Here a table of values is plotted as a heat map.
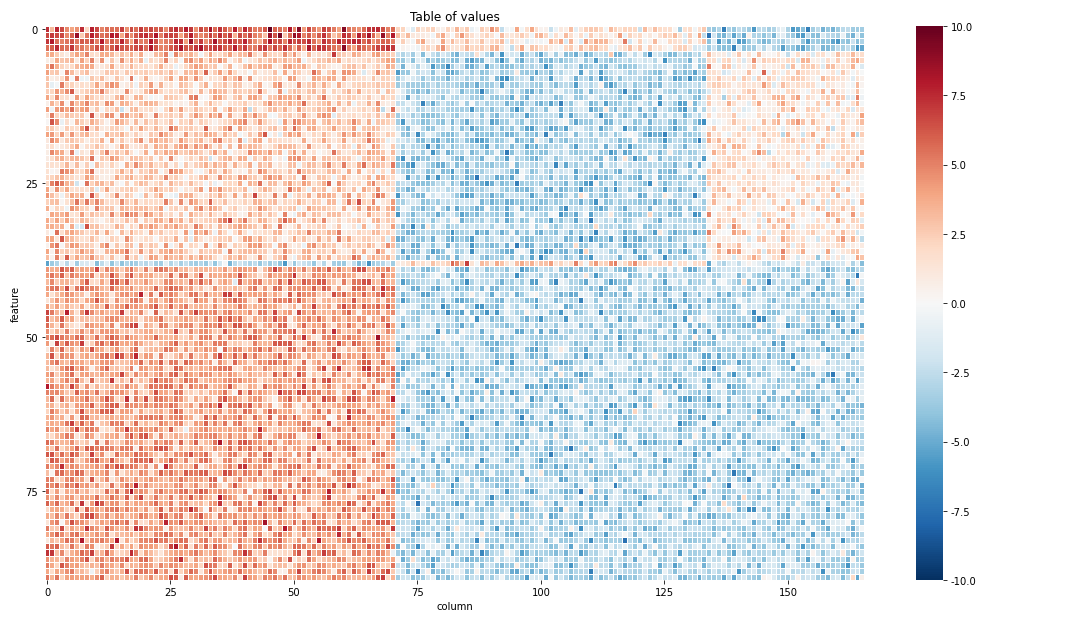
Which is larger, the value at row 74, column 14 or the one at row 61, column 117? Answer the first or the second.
the first
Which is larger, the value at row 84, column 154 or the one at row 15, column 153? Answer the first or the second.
the second
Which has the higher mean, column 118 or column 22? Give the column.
22
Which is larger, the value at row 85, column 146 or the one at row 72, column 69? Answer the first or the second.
the second
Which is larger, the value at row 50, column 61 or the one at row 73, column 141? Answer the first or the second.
the first
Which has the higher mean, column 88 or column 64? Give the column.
64
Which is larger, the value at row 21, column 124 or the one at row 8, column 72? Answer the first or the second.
the second
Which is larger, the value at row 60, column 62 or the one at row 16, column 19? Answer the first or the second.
the first
